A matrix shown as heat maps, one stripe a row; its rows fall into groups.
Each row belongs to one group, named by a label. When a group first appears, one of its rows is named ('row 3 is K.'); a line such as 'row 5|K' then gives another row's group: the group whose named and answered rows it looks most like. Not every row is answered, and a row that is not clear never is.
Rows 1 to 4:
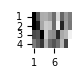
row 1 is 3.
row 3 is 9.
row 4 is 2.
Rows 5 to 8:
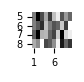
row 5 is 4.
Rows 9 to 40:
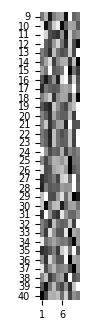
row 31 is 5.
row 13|2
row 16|4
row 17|4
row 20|2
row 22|2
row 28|4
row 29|5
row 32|2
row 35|4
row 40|3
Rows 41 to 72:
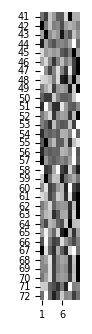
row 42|3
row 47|5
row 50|9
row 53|2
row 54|4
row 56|4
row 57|4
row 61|5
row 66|5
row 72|5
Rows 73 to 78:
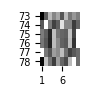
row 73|3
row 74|5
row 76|2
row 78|4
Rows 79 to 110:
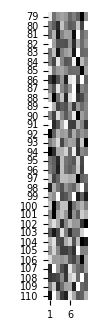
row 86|4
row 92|3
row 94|3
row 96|2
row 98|4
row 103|9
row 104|5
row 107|5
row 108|4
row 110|5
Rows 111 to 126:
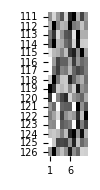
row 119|3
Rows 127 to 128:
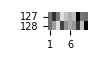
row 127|3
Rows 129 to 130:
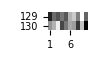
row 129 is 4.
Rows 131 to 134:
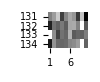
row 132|4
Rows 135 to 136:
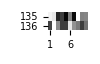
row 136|5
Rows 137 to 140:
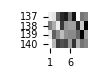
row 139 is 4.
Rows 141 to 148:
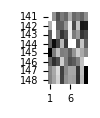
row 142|5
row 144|4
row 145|3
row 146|9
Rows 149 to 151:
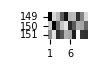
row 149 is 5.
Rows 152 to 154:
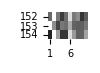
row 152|5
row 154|5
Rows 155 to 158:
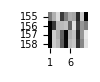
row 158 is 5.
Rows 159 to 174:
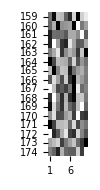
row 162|5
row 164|3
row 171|3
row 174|2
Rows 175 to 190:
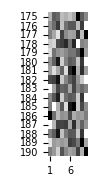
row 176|2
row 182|9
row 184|2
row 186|3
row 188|2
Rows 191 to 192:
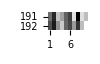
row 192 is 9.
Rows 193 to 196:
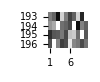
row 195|4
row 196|5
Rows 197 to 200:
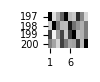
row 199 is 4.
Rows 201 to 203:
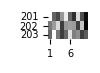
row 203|5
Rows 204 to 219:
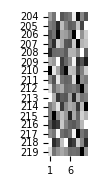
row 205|2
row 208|4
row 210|5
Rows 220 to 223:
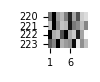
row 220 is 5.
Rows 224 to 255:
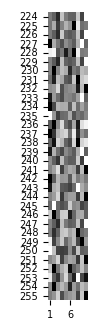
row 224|2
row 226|2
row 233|4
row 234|3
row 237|3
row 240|2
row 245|5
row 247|2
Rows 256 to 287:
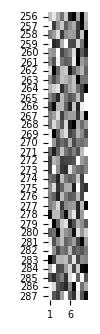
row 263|3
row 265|2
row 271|9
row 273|5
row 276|2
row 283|3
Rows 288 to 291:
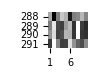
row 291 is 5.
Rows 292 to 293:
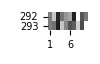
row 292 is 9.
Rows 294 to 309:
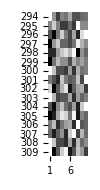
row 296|9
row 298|3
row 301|2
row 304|9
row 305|3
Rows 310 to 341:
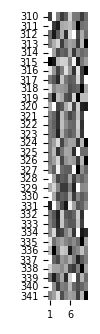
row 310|5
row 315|3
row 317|2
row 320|5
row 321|2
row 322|2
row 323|2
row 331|5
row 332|2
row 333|2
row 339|4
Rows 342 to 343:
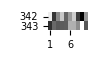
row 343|4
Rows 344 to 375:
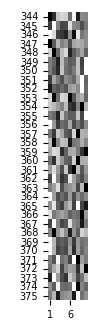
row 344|3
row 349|2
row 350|2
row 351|4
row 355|2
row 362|5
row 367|5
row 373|5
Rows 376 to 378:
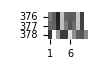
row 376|2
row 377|2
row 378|5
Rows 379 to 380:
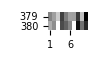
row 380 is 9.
